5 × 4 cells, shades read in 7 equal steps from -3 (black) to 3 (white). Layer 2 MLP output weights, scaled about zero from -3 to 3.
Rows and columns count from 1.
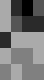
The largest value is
1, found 8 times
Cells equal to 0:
5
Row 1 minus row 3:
3 -3 -4 -2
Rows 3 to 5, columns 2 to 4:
1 1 1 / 0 0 1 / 1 0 0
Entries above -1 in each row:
1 1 3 4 4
